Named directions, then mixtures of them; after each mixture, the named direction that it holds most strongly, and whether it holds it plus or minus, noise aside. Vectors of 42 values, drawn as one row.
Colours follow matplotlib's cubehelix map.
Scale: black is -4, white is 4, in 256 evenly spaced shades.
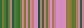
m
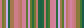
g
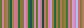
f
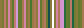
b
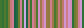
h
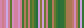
m, minus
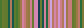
m, plus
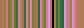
b, minus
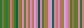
m, plus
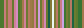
b, plus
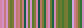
h, minus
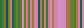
m, plus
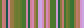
g, minus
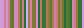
h, minus
